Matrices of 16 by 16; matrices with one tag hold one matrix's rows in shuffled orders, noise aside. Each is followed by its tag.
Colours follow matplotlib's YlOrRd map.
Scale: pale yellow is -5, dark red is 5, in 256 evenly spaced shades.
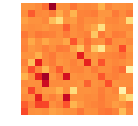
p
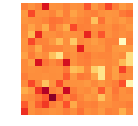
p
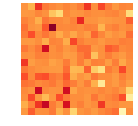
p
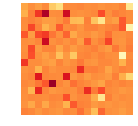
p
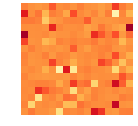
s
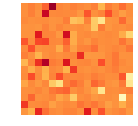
p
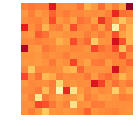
s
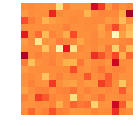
s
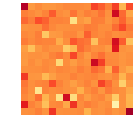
s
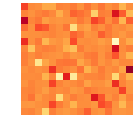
s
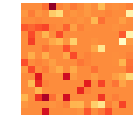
p
